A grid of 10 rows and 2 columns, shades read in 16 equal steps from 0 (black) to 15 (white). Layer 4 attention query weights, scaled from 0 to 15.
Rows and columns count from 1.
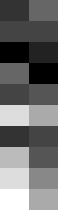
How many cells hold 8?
1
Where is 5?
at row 5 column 2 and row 8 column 2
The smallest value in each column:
0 0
